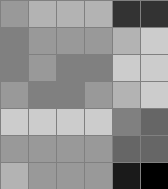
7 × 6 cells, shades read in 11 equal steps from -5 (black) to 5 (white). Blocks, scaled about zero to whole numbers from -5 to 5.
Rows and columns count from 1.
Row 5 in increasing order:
-1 0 3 3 3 3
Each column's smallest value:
0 0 0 0 -4 -5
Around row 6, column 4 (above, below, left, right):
3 1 1 -1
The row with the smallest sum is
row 7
